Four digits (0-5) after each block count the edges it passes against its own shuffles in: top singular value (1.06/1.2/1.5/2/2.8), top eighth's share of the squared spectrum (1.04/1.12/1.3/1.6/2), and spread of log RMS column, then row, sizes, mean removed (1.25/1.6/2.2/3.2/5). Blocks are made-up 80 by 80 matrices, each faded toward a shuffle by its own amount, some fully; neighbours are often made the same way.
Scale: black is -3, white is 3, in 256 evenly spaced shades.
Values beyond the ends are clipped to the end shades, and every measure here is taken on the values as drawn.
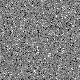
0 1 0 0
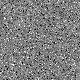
0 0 0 0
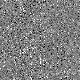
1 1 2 0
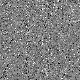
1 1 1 0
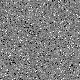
0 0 0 0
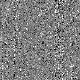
1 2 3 0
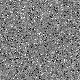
0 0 0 0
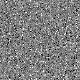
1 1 2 0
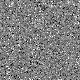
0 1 1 0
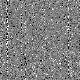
2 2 3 0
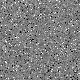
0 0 0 0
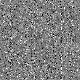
1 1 2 0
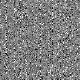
1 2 3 0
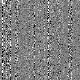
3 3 4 0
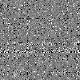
2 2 2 3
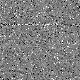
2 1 1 1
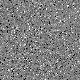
0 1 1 1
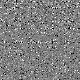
1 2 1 2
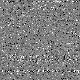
1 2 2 2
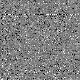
2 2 2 2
